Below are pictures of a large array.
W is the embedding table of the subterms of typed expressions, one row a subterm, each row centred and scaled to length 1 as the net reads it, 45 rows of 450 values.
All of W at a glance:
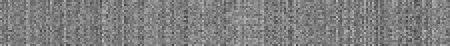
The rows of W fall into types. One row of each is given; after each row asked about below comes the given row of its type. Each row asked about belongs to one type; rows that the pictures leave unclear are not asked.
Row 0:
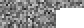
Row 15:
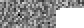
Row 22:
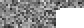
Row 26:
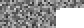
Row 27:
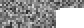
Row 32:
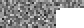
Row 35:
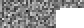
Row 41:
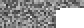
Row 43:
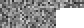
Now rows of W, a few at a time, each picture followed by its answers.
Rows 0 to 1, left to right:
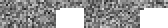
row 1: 41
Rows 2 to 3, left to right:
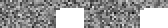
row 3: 26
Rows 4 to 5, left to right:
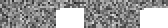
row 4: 43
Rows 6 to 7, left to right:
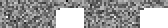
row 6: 32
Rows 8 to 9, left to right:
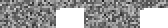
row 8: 26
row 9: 27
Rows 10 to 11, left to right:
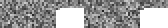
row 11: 22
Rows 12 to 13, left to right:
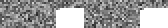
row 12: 27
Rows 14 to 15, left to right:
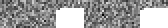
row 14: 0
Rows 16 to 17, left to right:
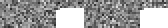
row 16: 22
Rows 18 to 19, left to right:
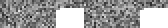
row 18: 43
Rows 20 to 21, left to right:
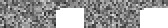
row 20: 22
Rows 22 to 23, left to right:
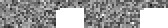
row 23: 43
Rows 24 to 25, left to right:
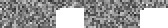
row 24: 15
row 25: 0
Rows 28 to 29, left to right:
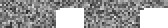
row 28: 27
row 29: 41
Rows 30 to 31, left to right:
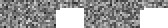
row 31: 35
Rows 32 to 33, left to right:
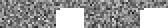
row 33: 0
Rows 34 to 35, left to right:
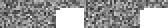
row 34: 41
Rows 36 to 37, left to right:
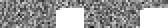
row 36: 15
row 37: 26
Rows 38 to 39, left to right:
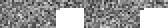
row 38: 43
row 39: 41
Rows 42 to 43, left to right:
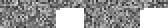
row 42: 27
